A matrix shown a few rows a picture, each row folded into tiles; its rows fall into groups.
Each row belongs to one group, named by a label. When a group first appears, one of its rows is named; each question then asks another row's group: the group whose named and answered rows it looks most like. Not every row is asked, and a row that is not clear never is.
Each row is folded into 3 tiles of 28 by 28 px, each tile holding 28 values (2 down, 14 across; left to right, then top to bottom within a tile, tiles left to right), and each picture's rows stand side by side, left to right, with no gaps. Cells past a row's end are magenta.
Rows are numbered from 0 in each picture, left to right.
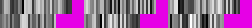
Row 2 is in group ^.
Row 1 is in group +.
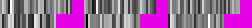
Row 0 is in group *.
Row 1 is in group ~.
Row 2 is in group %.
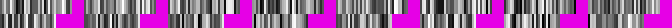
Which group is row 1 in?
*
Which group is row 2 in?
*
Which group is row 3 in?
~
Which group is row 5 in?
*
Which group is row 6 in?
^
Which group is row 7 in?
%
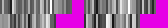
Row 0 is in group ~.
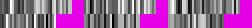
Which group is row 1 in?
*
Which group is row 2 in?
+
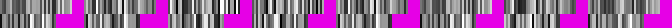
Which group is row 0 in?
%
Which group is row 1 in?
~
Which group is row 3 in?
^
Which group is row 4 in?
~
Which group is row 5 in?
%
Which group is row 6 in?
^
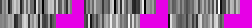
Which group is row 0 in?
+
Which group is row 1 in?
%
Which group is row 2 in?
%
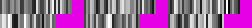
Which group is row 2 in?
^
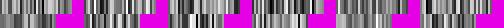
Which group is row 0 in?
+
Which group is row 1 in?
*
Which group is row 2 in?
^
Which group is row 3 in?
%
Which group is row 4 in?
~
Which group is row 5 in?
+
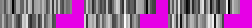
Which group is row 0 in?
^
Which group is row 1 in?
~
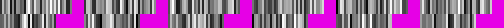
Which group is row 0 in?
^
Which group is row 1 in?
+
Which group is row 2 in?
+
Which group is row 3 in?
%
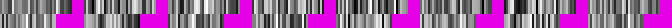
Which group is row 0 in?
~
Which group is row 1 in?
+
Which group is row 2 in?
^
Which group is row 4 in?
%
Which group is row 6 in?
^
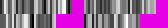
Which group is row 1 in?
%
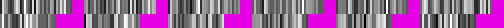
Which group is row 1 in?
%
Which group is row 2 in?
^
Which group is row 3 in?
~
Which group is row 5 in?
+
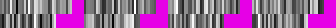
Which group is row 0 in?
*
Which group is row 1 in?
~
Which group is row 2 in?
^
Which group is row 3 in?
*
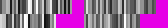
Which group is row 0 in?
^
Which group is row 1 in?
~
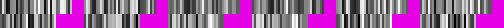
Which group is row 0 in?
*
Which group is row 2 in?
~
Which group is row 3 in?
~
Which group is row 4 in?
*
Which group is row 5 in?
^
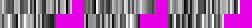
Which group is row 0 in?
+
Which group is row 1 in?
~
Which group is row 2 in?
*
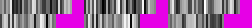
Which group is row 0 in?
%
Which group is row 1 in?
%
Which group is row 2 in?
+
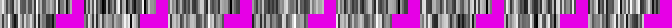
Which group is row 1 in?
%
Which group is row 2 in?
~
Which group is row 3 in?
%
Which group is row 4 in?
~
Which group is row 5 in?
+
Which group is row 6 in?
*
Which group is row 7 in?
^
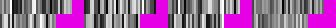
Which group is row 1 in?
^
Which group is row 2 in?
*
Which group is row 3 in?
%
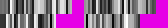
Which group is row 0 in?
*
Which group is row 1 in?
~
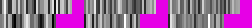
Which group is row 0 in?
+
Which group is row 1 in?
%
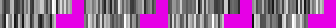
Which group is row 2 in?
~
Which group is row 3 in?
%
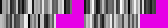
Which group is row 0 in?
^
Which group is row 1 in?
^
